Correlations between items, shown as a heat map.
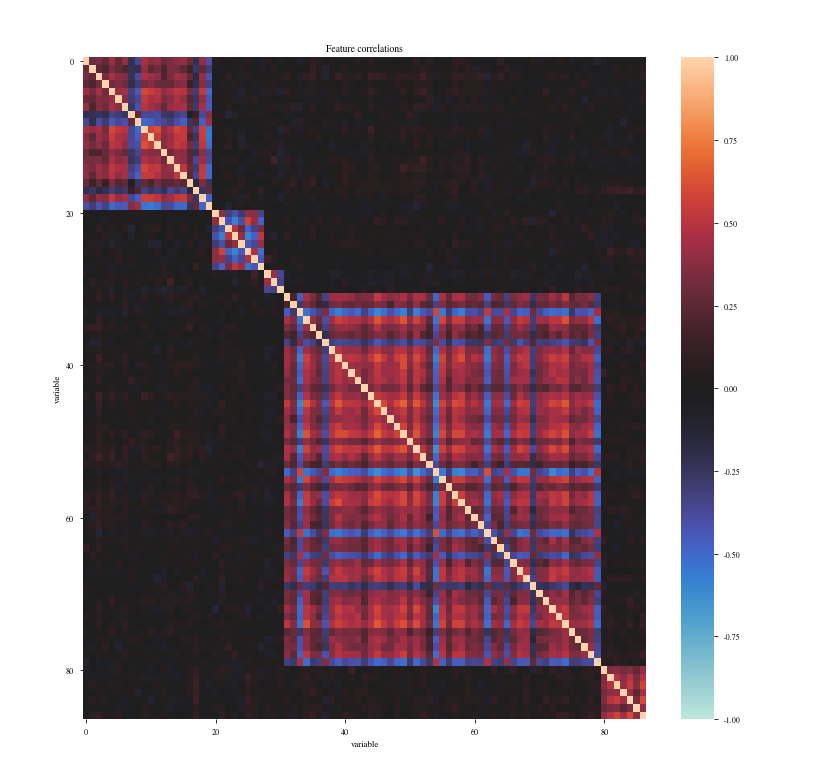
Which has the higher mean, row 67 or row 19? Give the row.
67
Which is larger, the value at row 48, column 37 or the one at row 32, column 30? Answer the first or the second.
the second
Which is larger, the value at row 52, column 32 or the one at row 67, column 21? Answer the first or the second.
the first
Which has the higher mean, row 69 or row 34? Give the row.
34
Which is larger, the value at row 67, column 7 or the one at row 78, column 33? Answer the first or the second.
the first
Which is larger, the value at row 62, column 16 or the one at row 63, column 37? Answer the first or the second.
the first
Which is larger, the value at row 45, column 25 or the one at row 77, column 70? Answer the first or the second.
the second
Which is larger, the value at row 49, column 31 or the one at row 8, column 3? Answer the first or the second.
the first
